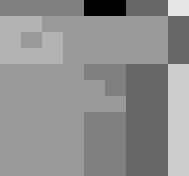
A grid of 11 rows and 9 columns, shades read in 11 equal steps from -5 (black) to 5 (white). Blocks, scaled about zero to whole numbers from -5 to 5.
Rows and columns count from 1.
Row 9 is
1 1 1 1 0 0 -1 -1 3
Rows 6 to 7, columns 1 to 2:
1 1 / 1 1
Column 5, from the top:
-5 1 1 1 0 1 1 0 0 0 0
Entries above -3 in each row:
7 9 9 9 9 9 9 9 9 9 9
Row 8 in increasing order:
-1 -1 0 0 1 1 1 1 3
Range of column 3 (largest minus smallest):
2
